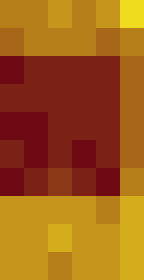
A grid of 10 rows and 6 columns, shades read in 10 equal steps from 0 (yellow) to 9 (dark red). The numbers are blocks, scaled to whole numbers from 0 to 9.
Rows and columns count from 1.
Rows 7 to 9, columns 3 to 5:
7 8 9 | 3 3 4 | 2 3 3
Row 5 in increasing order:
5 8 8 8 9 9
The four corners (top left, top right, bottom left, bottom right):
4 0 3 2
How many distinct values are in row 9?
2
